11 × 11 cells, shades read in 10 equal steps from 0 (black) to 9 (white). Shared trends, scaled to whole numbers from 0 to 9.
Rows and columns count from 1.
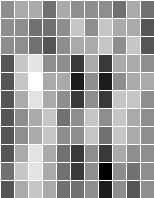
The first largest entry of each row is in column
2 6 8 3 3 3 4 4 3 3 3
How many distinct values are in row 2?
5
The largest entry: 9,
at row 5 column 3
